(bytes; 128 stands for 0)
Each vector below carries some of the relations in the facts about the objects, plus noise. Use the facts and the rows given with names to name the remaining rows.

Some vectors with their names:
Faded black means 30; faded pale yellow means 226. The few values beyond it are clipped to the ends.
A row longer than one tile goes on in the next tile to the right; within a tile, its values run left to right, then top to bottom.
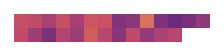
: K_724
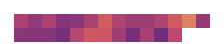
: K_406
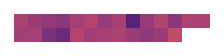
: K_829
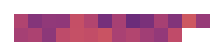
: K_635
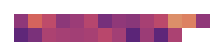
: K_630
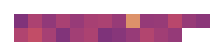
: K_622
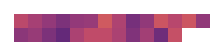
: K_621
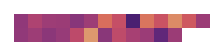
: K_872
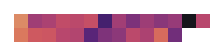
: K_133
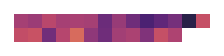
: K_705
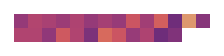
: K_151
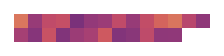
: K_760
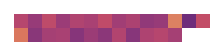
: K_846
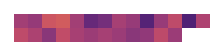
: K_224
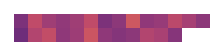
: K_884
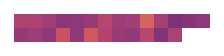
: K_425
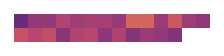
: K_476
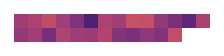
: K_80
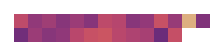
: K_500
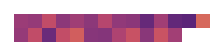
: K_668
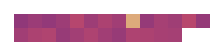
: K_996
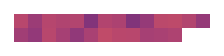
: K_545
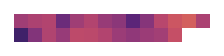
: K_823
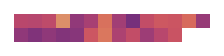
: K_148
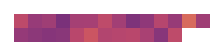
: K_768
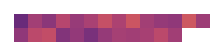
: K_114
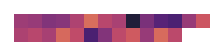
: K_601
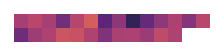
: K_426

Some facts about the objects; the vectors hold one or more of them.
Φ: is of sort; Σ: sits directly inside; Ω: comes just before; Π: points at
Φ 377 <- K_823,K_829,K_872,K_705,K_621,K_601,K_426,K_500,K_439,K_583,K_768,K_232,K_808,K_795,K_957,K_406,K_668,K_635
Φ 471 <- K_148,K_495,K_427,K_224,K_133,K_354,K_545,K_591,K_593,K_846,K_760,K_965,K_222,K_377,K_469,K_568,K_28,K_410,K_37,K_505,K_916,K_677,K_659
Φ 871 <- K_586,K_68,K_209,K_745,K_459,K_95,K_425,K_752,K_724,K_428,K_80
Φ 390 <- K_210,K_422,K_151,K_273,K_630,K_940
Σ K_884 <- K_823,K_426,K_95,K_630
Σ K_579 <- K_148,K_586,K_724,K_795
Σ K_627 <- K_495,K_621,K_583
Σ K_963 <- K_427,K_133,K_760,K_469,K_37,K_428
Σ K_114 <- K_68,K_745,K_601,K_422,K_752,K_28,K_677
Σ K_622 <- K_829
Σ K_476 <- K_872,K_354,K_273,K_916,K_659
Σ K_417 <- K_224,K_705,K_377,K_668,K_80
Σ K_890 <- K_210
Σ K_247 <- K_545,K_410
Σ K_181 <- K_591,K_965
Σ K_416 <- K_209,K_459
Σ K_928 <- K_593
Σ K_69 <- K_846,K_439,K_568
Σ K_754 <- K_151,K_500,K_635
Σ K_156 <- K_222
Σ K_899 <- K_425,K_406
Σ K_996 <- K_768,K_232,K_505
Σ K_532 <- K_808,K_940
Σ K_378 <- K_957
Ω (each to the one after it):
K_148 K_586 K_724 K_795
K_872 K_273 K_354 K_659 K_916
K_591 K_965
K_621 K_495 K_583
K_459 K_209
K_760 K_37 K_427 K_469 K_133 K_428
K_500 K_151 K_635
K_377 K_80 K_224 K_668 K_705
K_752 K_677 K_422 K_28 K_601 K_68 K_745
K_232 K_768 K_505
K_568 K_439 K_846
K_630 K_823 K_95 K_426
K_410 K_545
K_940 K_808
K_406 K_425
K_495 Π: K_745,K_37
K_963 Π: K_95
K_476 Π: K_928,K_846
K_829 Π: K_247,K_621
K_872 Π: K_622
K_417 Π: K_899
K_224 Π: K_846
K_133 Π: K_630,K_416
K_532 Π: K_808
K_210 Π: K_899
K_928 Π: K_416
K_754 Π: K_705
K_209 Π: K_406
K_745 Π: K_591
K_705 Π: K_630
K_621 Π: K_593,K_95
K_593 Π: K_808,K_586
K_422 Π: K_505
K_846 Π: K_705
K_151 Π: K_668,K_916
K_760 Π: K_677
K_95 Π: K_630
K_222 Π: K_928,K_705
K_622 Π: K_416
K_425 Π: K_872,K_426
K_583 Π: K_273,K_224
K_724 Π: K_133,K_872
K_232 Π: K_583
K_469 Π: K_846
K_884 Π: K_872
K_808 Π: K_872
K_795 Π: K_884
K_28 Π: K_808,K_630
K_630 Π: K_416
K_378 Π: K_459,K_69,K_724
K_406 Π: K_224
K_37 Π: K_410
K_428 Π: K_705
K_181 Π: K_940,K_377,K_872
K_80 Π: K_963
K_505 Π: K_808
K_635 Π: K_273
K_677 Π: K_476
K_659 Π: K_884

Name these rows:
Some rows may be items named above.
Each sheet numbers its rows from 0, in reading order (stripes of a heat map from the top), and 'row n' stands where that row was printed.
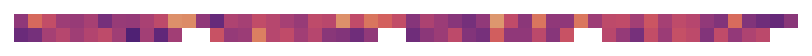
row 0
K_630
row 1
K_273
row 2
K_752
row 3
K_724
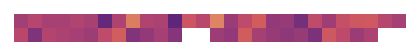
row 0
K_210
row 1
K_37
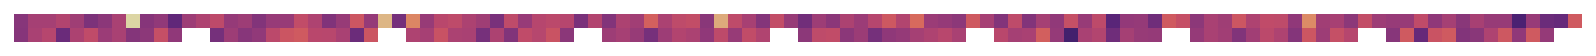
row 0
K_417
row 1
K_500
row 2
K_427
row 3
K_579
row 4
K_114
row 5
K_422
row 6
K_579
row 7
K_668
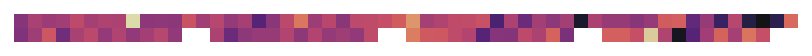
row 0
K_899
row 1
K_439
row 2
K_133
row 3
K_745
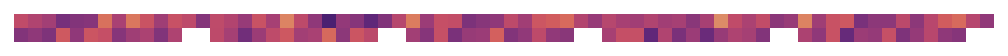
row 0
K_459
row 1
K_795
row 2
K_760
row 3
K_963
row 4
K_760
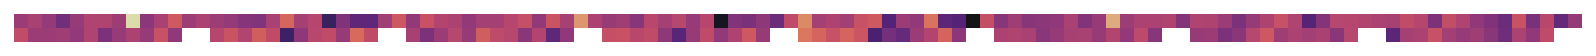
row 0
K_69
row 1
K_601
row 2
K_940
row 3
K_28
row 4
K_428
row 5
K_378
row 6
K_808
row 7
K_95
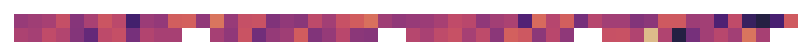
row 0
K_677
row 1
K_760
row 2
K_354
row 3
K_68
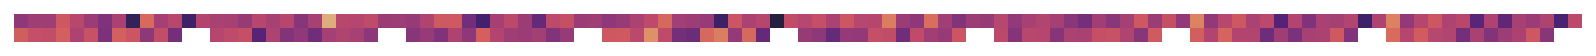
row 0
K_659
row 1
K_963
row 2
K_377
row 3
K_916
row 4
K_586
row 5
K_495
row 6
K_469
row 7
K_469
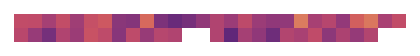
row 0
K_724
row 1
K_568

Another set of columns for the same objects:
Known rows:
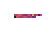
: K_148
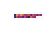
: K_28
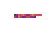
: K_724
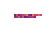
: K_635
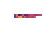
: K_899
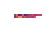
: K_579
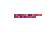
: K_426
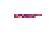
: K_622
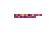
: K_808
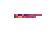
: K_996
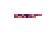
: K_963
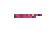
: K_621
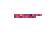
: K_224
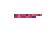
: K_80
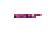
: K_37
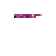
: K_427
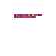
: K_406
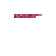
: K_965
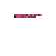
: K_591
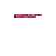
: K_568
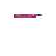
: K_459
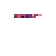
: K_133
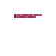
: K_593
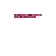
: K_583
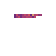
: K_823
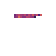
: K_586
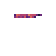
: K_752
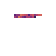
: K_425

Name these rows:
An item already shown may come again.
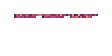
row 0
K_916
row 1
K_148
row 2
K_114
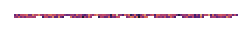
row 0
K_795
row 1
K_422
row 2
K_428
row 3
K_760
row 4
K_963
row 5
K_752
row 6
K_469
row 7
K_601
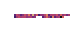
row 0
K_500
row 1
K_630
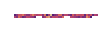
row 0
K_724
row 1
K_884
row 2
K_68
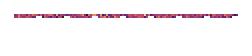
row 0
K_80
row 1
K_677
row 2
K_705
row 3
K_114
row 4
K_872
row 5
K_273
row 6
K_586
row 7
K_752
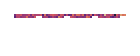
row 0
K_354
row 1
K_601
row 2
K_745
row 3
K_846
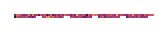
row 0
K_377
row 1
K_476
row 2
K_846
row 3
K_829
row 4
K_659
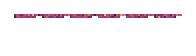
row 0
K_500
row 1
K_495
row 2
K_459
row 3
K_846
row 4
K_95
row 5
K_668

